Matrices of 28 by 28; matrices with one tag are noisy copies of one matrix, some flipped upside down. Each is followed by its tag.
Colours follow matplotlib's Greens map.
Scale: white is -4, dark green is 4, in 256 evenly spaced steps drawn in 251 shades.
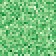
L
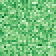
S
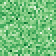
L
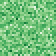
L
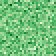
L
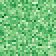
S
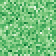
L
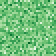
L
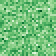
S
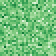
S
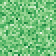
L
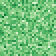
S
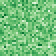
S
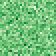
L
